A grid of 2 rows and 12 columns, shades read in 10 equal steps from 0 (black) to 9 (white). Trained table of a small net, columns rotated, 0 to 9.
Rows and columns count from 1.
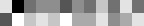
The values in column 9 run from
7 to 8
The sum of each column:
11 9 11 13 12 12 11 10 15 9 14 12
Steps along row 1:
down up up same down up down up down up down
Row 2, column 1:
3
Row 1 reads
8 0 4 5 5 3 5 4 7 4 8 4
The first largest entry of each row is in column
1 2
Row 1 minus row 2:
5 -9 -3 -3 -2 -6 -1 -2 -1 -1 2 -4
